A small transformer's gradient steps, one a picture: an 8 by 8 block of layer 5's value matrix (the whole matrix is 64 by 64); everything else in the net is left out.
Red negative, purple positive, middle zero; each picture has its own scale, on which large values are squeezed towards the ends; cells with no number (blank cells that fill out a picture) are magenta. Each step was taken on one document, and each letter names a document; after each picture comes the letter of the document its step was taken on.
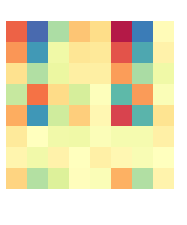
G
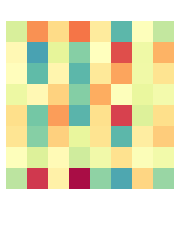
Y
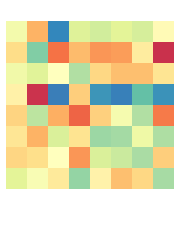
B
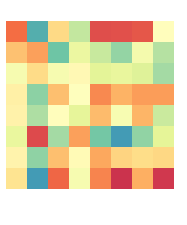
B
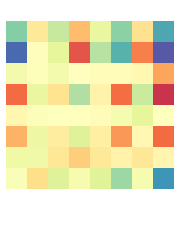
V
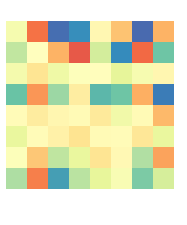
V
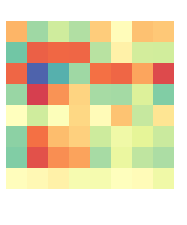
B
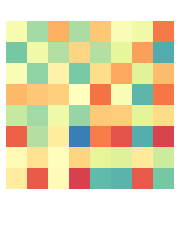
Y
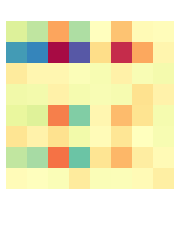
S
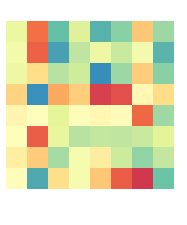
B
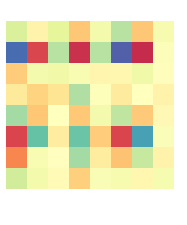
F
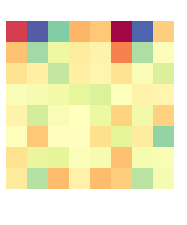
G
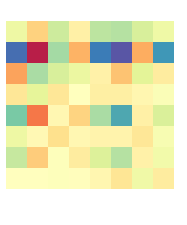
F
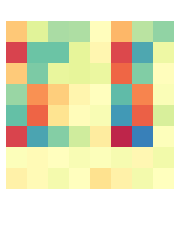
F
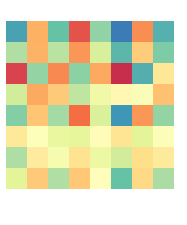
F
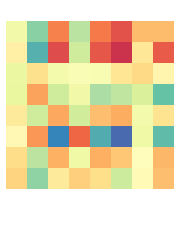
B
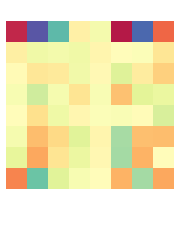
G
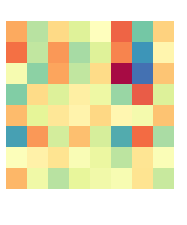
F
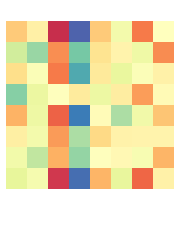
S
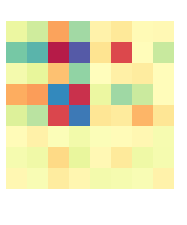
S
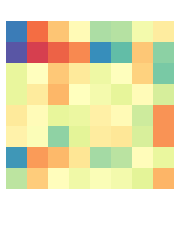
V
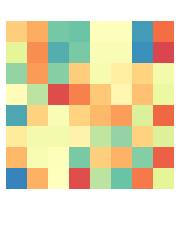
V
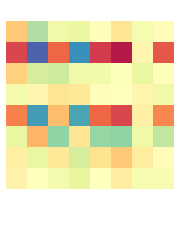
B
